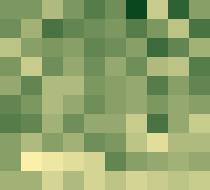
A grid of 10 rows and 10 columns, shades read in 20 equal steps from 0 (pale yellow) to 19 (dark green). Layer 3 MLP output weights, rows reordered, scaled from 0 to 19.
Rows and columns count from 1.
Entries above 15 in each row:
2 0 0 0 0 0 0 0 0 0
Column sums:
94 77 73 79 93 93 89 86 81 86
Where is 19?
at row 1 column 7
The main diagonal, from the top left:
10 7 10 8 10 9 4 2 7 4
